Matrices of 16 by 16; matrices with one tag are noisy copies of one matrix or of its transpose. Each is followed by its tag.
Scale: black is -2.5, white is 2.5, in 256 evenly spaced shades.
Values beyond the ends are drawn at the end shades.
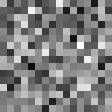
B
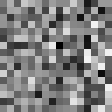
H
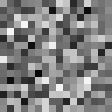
B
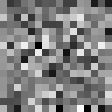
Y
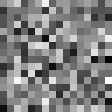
Y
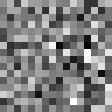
H
